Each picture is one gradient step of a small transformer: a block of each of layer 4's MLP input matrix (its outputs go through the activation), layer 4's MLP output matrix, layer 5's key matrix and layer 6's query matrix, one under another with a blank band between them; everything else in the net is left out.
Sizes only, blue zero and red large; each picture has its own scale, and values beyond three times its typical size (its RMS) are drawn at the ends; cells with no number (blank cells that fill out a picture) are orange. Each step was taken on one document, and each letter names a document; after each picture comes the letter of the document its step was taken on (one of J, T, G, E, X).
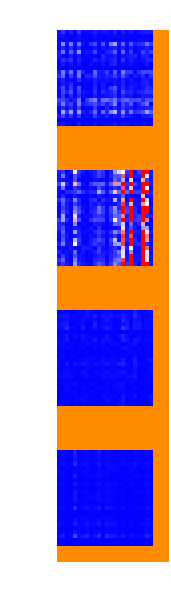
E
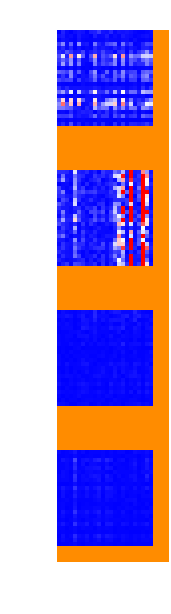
E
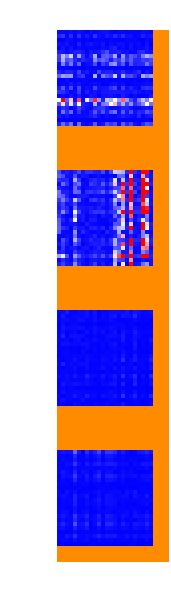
E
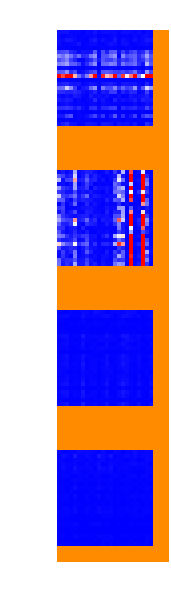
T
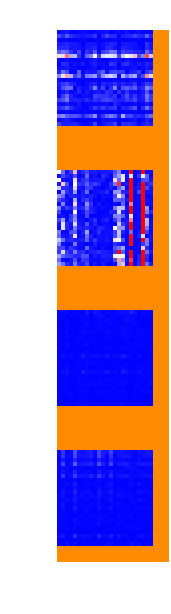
T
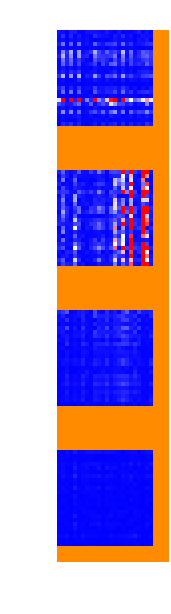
E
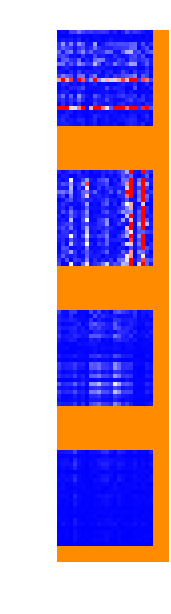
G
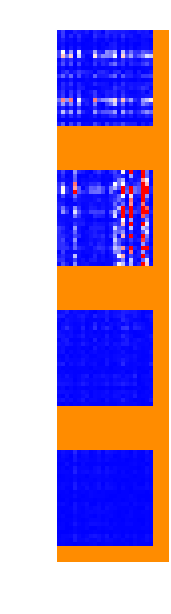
E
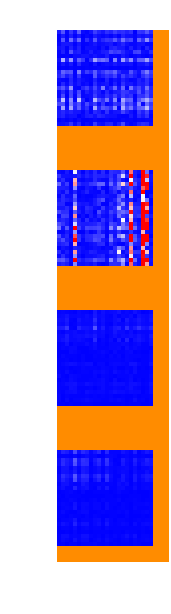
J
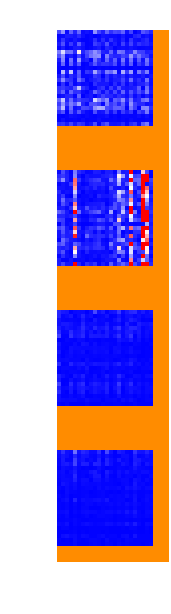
J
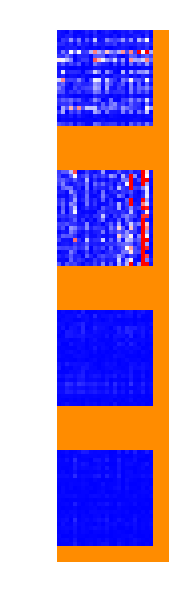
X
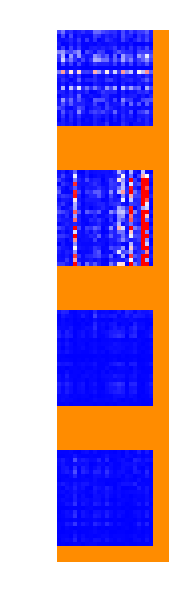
J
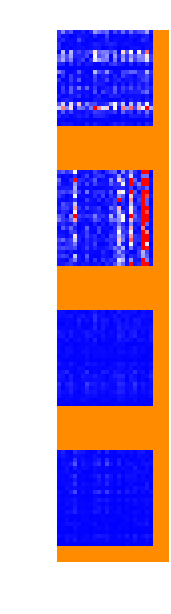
X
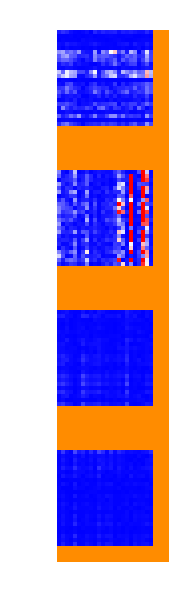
T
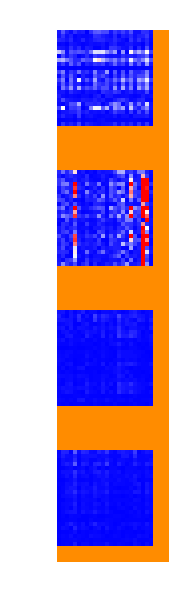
X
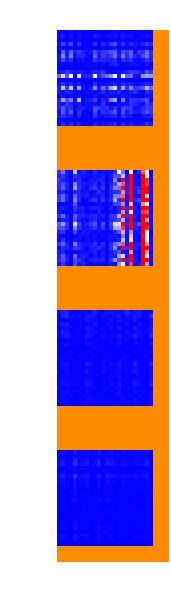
E
